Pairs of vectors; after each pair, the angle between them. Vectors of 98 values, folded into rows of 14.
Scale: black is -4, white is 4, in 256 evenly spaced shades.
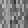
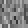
partly aligned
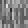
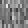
nearly parallel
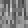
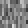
partly opposed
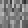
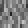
partly opposed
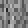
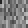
partly opposed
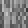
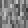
partly aligned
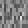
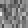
partly aligned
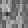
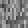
partly opposed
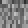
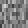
partly opposed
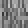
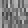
nearly parallel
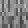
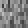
partly aligned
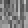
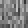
nearly opposite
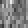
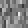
orthogonal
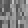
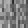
nearly opposite
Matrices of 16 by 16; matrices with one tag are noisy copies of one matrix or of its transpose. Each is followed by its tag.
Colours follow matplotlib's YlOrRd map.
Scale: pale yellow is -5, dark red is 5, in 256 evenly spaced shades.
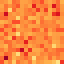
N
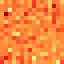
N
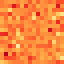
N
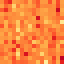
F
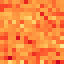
F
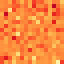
N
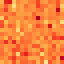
F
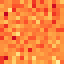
N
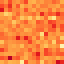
F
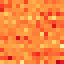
F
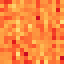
F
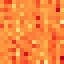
F
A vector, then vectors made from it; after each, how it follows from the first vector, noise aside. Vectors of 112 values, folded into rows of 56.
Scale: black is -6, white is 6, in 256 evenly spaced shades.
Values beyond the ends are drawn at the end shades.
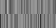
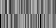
scaled up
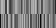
scaled up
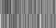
sign-scrambled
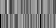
scaled up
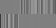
partly zeroed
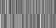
sign-scrambled
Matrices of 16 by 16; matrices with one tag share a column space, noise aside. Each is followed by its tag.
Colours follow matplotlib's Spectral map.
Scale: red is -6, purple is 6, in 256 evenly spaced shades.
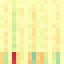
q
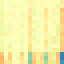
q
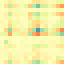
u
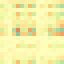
u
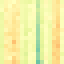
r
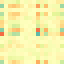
u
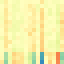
q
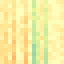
r
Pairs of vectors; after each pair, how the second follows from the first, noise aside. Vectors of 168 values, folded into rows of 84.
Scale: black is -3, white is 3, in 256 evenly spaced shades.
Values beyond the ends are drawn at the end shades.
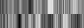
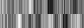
negated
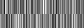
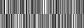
copied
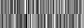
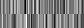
negated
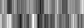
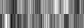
wrapped around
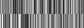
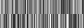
wrapped around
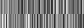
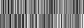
wrapped around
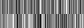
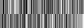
wrapped around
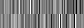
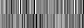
wrapped around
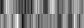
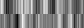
negated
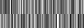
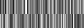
reversed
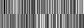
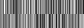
negated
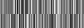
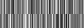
reversed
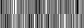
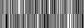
reversed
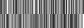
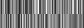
wrapped around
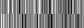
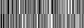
negated
